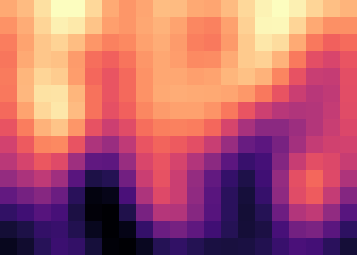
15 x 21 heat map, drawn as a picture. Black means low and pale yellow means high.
There are no lone odd cells. There is an overall slope up to the top. The top middle is the calmest part.
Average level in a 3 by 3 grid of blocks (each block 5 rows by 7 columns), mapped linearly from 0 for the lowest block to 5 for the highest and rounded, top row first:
5 5 5 | 4 4 2 | 0 1 1
